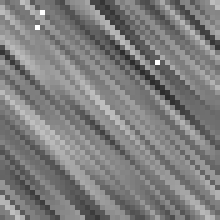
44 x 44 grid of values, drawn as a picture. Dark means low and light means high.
Histogram: bell-shaped. Lone odd cells: 3, each higher than its neighbours. Odd rows or columns: none. Grain: diagonal, down to the right. Mirror symmetry: none.
